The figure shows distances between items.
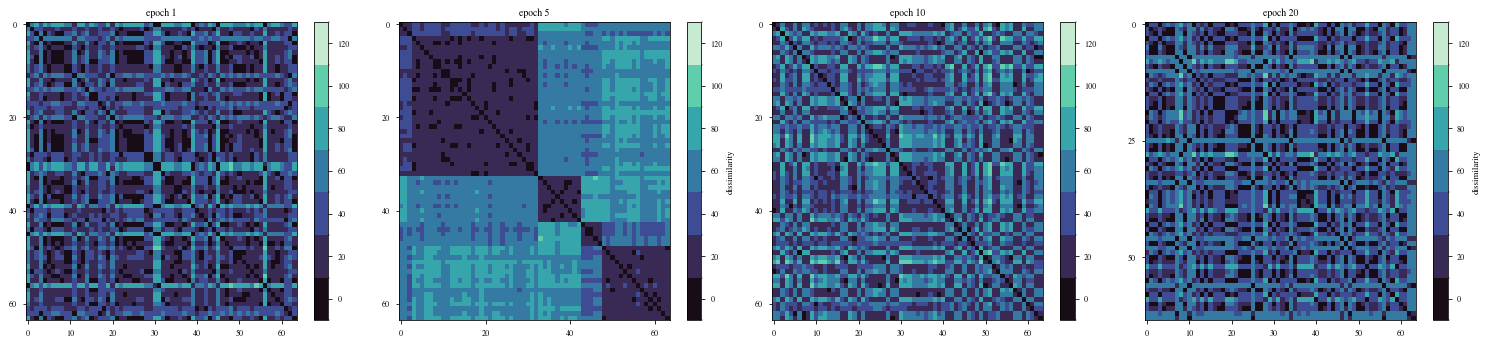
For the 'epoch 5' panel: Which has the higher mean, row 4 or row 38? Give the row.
38
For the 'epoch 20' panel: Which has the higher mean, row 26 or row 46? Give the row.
46
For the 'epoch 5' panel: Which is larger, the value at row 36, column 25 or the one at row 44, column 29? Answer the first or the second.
the first
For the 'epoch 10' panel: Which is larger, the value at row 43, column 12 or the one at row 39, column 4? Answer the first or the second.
the first
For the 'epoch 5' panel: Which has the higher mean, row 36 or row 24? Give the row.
36
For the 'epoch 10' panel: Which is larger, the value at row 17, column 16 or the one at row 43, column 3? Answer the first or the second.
the second
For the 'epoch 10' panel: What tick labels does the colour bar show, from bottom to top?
0, 20, 40, 60, 80, 100, 120
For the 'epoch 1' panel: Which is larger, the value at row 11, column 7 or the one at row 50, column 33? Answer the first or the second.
the first
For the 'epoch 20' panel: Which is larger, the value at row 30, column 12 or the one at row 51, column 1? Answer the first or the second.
the first
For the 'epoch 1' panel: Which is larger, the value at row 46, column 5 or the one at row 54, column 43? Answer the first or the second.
the first
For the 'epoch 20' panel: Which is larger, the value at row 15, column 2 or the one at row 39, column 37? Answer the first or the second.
the first
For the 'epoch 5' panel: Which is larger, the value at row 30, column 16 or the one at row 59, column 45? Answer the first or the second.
the second
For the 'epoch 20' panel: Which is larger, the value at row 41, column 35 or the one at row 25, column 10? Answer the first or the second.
the first
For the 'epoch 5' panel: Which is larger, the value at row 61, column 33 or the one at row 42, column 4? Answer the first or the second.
the first
